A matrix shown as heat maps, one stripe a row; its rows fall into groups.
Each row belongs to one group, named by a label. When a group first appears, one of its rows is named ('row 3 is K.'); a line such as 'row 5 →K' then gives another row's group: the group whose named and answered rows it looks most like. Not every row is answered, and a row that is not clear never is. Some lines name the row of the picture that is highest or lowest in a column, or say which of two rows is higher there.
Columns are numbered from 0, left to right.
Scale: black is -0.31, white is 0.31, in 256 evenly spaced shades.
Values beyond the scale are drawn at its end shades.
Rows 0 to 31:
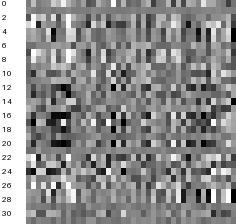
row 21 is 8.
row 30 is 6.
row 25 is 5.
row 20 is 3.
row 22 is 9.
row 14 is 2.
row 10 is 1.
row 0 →5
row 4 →2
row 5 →2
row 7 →9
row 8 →9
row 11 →5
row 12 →3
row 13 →8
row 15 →6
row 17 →1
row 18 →3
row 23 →6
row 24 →1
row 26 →9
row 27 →2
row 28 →2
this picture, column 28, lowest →24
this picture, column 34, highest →23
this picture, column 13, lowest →23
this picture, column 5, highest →26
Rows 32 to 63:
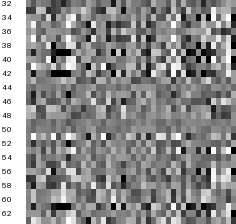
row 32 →3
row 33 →1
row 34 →2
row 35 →9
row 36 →6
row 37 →9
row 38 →2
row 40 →2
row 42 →3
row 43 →5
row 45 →8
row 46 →1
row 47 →6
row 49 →8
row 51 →9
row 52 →8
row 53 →2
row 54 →8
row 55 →1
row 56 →2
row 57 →1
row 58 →1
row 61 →3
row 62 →2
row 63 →9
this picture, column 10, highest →57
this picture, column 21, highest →37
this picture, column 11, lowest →47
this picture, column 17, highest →60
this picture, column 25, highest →42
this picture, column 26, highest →51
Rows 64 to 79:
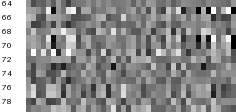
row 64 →8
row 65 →2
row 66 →6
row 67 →8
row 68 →5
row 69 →2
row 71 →9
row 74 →1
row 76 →6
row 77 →6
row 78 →1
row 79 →5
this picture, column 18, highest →71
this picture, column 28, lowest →73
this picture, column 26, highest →71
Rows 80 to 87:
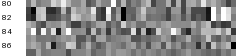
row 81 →1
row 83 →6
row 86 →2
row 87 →8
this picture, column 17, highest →80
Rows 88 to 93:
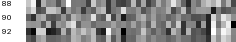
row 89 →6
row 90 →1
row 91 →2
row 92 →1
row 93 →1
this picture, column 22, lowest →88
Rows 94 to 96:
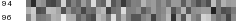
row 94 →1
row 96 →5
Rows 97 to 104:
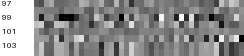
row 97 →1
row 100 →6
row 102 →2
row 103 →6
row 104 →6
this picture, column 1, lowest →99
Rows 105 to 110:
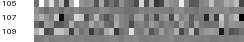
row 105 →9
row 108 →1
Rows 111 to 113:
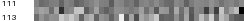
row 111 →8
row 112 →2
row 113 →5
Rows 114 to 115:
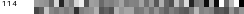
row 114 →2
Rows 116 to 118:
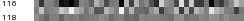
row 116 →3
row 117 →5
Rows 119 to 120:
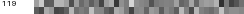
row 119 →6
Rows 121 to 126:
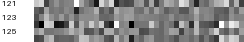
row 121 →9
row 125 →5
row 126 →1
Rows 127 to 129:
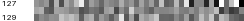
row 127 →2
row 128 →6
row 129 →5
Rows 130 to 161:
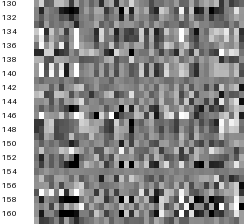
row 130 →6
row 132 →3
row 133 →8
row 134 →9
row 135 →9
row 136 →9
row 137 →1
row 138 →6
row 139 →9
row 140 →9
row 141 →8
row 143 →6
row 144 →2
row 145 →3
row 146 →9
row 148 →1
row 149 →1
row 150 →3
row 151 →5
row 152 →8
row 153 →3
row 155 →6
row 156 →2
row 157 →9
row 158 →3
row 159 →2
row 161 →8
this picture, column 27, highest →146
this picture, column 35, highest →151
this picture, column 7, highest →151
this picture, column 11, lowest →143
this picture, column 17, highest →151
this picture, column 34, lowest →159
